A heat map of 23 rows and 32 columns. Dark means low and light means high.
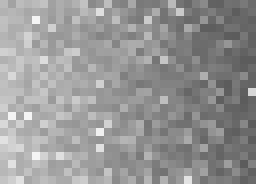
Grain: fine. Stripes: none. Slope: up to the left. Histogram: bell-shaped.
